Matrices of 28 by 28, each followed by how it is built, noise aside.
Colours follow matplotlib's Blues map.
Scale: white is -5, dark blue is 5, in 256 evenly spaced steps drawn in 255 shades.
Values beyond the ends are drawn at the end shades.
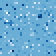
sparse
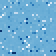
sparse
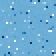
sparse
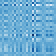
low rank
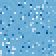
sparse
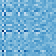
low rank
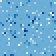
sparse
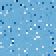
sparse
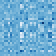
low rank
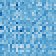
low rank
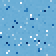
sparse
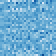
low rank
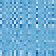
low rank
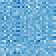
low rank
